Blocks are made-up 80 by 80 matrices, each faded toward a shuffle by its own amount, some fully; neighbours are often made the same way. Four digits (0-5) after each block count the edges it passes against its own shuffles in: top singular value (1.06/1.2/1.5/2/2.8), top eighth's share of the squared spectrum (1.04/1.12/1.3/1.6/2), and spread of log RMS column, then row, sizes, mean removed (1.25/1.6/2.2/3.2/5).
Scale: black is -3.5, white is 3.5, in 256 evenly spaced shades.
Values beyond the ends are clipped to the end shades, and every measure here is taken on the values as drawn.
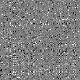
4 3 2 2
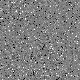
3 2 1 0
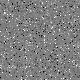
1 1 0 0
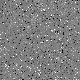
1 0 0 0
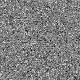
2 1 0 0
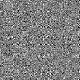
4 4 2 2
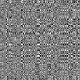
5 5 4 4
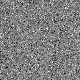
0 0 0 0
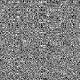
4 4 2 2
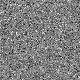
2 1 0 0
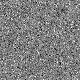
0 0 0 0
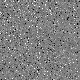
2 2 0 0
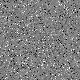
0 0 0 0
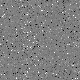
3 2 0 0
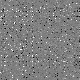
3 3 1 1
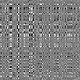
5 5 4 4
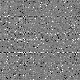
4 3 1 2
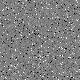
0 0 0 0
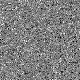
3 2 0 0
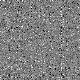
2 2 2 2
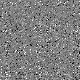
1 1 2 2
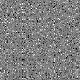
4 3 2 1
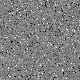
0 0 0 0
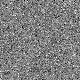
0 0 0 0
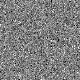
0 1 2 0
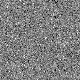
0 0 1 0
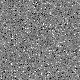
1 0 0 0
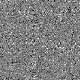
3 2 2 1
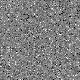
3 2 1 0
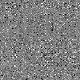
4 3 2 2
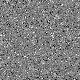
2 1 0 0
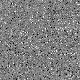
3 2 0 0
